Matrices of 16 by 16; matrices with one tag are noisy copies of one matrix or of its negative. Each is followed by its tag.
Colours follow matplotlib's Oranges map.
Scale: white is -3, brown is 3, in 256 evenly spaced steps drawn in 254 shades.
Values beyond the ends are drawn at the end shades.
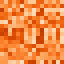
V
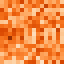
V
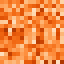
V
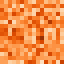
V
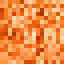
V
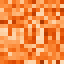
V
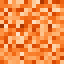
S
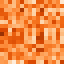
V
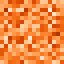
S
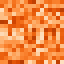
V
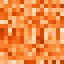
V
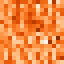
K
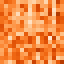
K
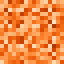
S
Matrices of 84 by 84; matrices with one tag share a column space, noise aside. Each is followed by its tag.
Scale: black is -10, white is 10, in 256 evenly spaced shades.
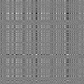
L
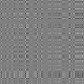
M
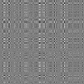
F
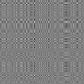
F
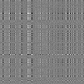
L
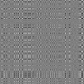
M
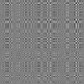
F
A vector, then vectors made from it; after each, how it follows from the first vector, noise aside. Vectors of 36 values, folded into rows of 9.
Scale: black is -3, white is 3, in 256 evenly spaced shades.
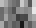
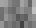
shrunk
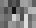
wrapped around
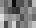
reversed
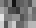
reversed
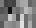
wrapped around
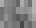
shrunk
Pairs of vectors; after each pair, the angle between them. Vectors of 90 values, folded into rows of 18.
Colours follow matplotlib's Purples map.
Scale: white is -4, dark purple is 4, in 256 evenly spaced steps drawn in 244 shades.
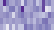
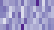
partly opposed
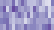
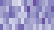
orthogonal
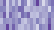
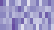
partly aligned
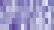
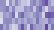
partly opposed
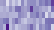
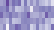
nearly opposite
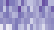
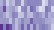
nearly opposite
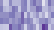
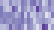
nearly parallel
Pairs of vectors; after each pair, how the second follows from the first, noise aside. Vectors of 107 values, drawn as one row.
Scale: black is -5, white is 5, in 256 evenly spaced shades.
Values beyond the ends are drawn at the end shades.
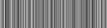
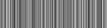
reversed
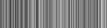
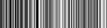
scaled up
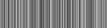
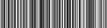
scaled up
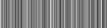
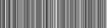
reversed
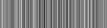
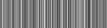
sign-scrambled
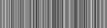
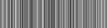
reversed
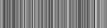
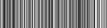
scaled up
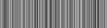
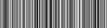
scaled up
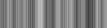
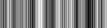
scaled up
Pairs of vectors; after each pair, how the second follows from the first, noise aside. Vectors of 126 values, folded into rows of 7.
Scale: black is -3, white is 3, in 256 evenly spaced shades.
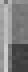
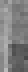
shrunk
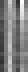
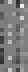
partly zeroed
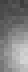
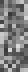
shuffled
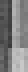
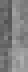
shrunk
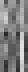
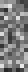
shuffled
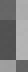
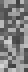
shuffled
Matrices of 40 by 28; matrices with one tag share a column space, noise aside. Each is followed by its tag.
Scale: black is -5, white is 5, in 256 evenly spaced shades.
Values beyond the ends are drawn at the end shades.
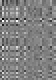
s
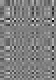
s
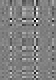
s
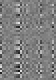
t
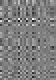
s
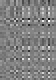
s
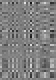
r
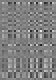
r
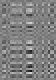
t
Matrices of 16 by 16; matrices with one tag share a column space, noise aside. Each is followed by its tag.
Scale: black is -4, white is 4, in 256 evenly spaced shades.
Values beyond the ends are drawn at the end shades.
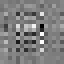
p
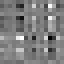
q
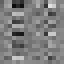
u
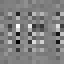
p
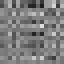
u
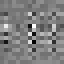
p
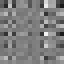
u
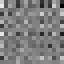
u
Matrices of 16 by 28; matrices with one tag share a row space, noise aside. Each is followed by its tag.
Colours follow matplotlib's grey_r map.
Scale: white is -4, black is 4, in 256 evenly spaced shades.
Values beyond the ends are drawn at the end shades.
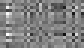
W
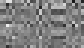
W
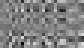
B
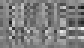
B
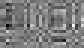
W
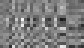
B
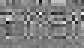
W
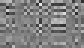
W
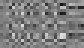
B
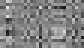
W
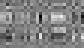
W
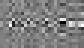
B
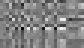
B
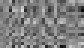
B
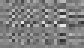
B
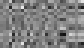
B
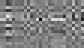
W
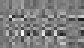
B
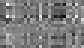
W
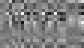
B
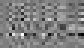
B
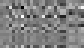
B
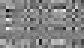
W
